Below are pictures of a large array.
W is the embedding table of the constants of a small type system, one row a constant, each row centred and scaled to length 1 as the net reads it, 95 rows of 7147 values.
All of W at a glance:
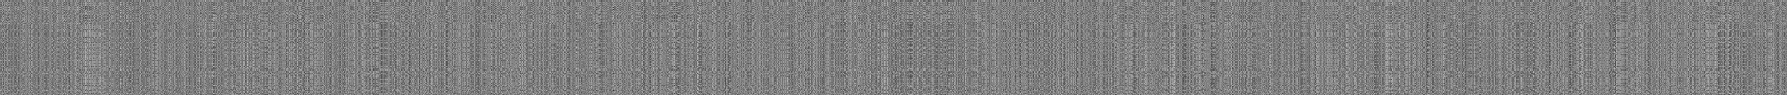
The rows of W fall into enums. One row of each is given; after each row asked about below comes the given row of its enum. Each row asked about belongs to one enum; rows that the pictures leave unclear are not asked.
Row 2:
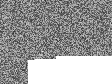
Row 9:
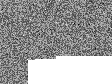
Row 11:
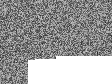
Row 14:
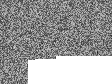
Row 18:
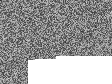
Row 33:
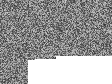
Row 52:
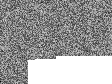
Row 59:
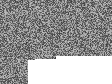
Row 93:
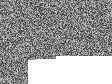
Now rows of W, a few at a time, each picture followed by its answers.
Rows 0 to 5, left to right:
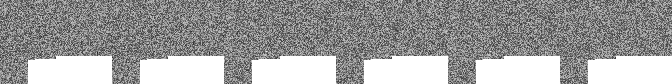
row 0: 11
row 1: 11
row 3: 33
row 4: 2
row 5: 59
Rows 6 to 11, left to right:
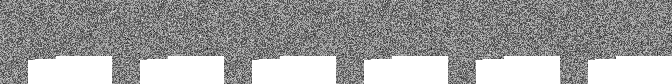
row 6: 18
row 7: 9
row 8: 18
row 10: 2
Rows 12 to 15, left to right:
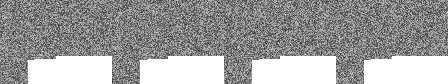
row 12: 2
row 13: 52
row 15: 18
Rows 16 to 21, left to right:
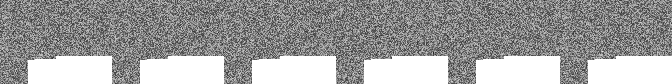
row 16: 2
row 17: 18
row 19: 11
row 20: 93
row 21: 2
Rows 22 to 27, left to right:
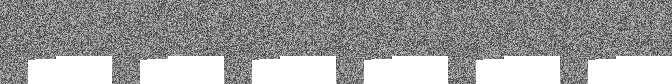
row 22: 11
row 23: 9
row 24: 11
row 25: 14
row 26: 59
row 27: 14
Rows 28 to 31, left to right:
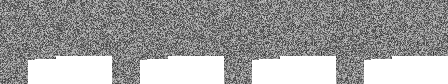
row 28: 33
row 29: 93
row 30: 11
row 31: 11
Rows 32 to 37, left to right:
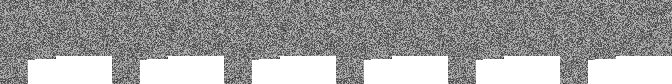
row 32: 59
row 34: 33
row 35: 59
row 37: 18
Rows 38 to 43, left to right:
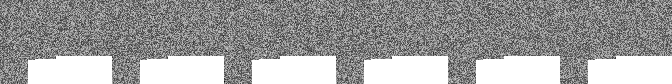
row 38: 14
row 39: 11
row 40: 52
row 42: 93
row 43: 59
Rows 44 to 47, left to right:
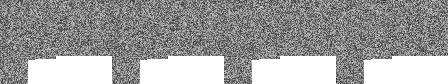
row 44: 14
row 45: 14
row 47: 52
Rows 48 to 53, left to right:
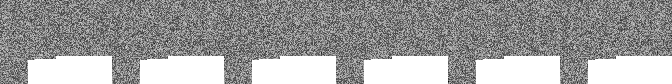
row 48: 2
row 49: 14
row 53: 14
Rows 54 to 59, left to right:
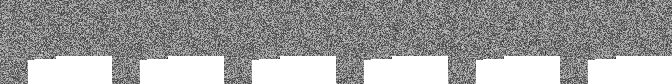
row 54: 2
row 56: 59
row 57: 33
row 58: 14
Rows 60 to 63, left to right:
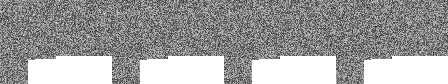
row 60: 9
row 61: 59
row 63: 11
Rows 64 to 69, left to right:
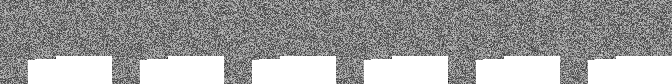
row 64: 59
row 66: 93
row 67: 59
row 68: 52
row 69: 2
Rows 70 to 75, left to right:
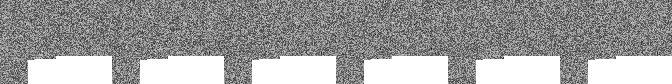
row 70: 2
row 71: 14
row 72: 11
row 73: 9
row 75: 11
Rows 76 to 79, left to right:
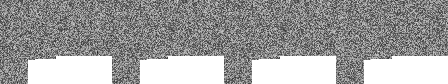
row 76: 14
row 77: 33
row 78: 33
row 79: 2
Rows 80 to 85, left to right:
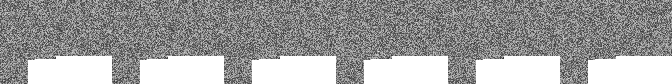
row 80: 33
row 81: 33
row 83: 2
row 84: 59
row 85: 18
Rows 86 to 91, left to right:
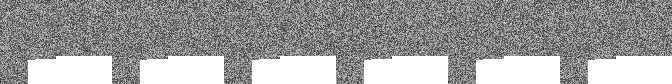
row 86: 52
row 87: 59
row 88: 33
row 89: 11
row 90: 9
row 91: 59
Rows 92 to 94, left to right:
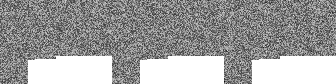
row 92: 33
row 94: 52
